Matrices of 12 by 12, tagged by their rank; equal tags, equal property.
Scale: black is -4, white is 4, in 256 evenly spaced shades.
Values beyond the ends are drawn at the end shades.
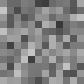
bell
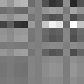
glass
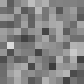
bell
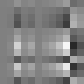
glass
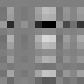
glass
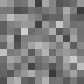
bell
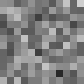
bell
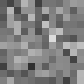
bell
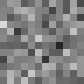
bell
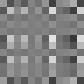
glass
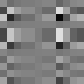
glass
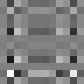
glass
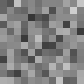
bell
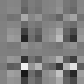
glass
